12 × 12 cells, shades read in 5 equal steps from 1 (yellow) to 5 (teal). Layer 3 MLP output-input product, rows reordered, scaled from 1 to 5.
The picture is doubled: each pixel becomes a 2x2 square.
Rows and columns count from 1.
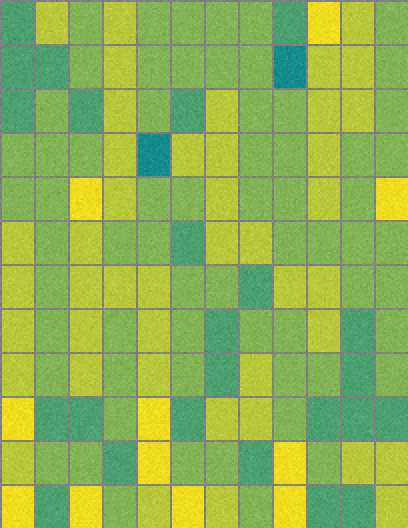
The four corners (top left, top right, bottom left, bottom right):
4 3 1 2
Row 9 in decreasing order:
4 4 3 3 3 3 3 3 2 2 2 2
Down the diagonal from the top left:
4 4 4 2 3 4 3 3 3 4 2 2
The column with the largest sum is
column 2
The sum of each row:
33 37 35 34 29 33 31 34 34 36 31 28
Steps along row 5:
same down up up same down up same down up down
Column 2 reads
2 4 3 3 3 3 3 3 3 4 3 4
